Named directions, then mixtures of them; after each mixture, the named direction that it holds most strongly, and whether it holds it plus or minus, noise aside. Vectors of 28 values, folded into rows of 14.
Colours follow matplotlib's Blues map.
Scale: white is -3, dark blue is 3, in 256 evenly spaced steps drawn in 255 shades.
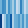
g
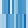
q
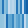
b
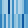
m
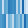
b, minus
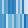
b, minus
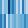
b, minus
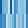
q, minus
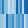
b, plus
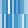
m, minus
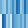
g, minus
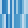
m, minus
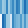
g, minus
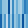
m, plus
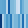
g, plus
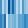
b, minus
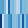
g, plus
